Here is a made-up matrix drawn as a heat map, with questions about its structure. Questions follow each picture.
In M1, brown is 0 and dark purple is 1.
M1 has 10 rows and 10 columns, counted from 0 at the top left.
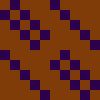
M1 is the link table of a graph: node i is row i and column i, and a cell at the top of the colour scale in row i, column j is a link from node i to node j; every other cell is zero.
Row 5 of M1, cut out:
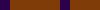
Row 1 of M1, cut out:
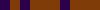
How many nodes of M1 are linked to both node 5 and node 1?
2
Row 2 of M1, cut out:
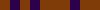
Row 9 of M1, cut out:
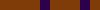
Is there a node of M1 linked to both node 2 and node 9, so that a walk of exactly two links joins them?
no
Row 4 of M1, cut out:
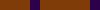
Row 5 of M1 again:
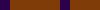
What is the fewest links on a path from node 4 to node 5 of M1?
5
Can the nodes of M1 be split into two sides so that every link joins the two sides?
yes
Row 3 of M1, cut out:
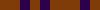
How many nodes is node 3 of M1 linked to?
3
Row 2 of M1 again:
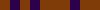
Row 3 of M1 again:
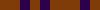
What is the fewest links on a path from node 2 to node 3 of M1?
1
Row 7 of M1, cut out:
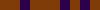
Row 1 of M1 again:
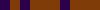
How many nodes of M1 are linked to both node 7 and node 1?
2
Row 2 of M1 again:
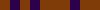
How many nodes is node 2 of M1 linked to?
3
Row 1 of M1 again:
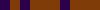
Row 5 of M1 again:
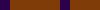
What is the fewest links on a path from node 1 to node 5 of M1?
2
